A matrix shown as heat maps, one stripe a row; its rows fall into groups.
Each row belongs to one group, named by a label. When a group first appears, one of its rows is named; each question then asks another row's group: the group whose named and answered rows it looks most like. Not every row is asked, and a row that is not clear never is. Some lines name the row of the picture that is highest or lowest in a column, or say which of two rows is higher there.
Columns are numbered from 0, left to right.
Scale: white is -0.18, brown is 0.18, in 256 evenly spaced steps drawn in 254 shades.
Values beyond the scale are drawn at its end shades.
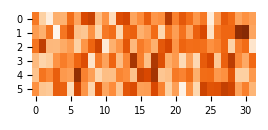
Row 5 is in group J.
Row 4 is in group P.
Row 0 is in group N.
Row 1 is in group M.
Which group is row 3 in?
J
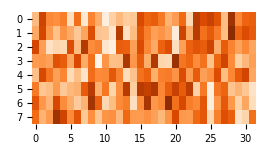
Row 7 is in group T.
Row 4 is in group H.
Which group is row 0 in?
H
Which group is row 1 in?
H
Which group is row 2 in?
N
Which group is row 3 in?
T
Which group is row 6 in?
N
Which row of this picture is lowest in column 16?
3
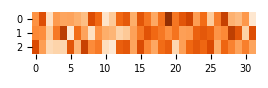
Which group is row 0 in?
N
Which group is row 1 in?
J
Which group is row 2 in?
N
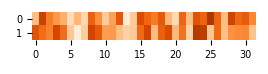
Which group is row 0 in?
H
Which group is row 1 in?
H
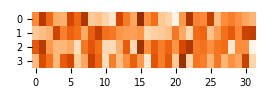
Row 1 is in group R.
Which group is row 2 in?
N
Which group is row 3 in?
M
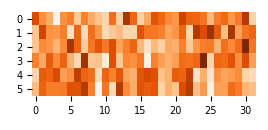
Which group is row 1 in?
H
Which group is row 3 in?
M
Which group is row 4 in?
P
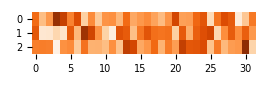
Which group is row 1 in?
N
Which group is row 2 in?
M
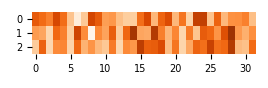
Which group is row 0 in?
H
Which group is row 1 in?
J
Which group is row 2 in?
J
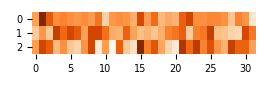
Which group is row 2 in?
H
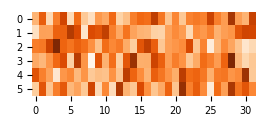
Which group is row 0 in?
J
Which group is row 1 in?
R
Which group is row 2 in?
P
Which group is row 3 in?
J
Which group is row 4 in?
M
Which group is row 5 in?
H
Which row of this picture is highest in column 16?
2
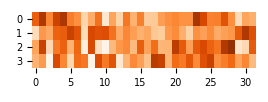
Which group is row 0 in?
T
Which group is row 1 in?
R
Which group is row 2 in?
T
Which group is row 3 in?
J
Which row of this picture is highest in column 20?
2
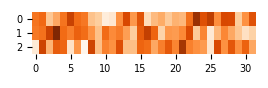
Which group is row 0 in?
T
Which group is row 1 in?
P
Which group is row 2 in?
H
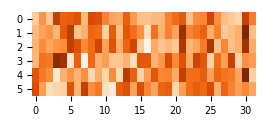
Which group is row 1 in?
M
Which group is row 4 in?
M
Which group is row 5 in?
N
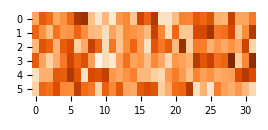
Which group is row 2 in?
M
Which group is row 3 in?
T
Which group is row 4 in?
R
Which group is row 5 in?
P
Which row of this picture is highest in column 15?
0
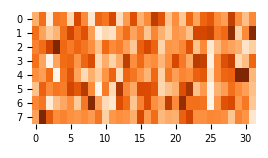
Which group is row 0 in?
J
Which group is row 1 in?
T
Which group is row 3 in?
T
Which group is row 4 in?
M
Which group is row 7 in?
P
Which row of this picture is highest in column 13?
3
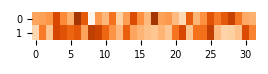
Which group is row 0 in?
J
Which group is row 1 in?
R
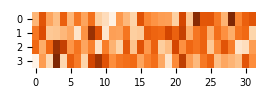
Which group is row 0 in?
H
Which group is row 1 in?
N
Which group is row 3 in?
R
